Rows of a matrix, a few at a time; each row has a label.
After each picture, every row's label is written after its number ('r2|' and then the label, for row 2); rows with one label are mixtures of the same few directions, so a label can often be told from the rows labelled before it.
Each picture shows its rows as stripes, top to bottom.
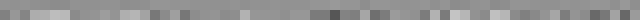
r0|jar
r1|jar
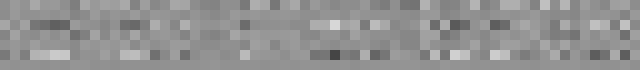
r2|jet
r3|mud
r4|jar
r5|mud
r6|jet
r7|jar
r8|mud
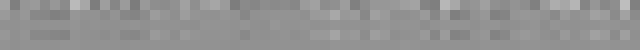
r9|mud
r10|jar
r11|jet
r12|jar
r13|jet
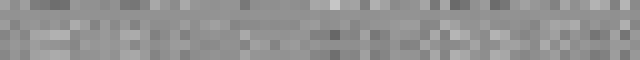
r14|jar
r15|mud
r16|mud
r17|jar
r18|jet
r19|jar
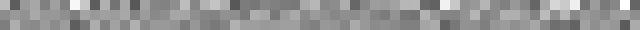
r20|mud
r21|jet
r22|mud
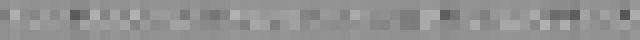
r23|mud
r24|mud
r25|jet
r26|mud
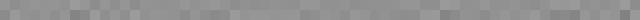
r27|mud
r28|mud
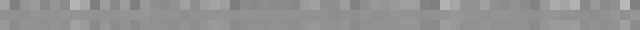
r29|mud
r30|jar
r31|mud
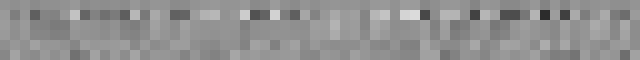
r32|jet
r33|jet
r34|jar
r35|jar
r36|jet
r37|mud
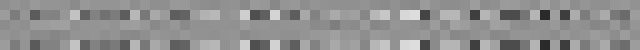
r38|jet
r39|jet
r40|jar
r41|jar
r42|jet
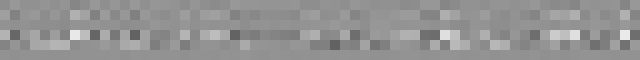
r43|mud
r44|mud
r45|jar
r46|mud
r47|jar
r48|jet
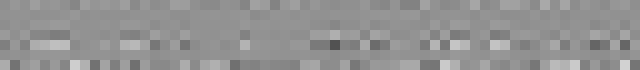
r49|jet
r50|jet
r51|jar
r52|jar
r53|jar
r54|jar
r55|mud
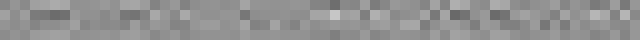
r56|jar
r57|jar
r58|jet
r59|jar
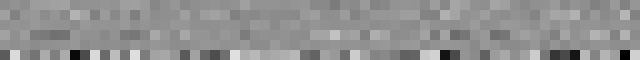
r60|jar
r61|mud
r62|jet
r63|jar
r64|jet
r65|mud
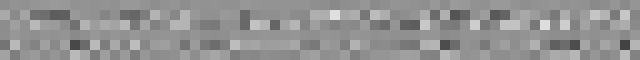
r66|jar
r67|jar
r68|jet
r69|mud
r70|mud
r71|mud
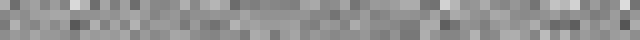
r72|mud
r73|jar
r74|mud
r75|jet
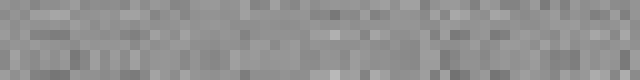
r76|jet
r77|jar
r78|mud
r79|jar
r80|jet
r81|mud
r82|mud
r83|jar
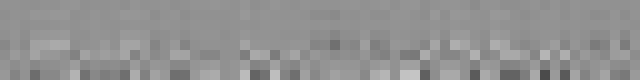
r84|jet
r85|jar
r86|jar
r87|jar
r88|jar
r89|jet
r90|jet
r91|jet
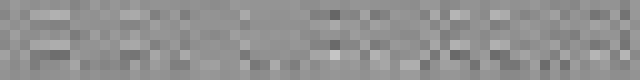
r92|mud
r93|jar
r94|jar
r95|mud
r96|jar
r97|jar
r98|jet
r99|jet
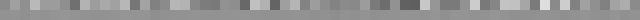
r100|jet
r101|jar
